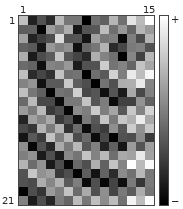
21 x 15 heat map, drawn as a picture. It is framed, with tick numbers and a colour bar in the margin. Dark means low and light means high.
Rings: centred on the top right. Seam: vertical, 80% of the way across, the right part higher. Odd rows or columns: none.
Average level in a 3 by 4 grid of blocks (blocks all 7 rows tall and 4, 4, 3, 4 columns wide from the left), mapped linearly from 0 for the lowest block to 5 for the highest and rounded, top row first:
0144
2104
1225
